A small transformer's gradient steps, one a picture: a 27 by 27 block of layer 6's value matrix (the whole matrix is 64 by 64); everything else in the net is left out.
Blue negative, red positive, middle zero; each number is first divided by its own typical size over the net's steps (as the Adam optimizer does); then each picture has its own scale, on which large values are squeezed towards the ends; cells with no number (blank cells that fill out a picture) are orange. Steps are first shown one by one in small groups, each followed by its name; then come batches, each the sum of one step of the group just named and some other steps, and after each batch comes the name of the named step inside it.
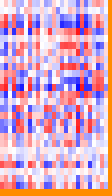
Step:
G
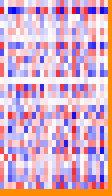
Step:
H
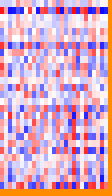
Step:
H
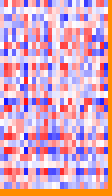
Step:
G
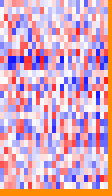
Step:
G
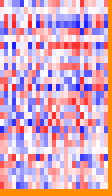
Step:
G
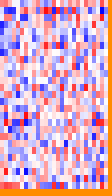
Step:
H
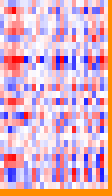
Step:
H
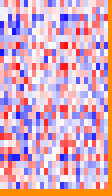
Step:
G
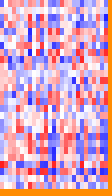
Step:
G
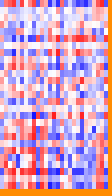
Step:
G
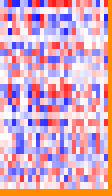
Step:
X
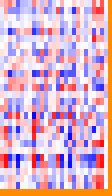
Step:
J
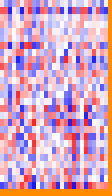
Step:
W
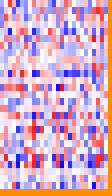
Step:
J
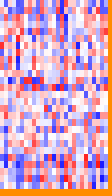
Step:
W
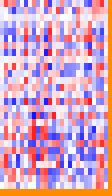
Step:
J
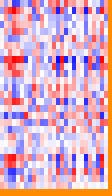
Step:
X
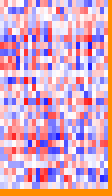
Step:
W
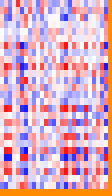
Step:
W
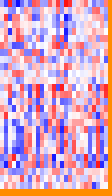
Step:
X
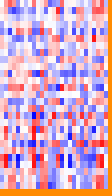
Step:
J
